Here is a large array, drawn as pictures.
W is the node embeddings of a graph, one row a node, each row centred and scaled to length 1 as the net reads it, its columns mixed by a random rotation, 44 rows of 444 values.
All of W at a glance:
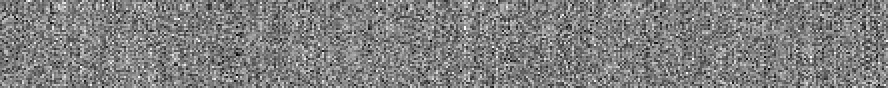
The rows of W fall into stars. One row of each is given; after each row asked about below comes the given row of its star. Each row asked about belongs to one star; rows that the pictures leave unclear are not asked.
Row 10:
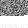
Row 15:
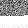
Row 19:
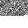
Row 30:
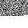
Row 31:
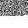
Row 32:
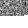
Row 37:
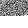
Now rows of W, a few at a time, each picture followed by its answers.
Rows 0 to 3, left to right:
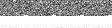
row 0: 15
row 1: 19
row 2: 32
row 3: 32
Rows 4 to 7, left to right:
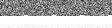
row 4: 32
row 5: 19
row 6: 31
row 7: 15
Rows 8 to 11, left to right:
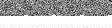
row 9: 37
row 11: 32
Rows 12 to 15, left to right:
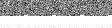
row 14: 10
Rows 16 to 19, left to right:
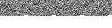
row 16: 32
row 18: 32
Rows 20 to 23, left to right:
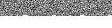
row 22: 10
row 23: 15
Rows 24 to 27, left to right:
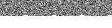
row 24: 31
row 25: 10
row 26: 37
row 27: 31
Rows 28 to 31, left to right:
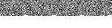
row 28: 30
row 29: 10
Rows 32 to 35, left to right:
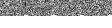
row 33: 31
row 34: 15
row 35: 19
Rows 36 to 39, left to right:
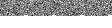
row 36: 30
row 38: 19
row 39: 19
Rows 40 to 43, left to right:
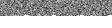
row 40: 37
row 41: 31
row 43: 31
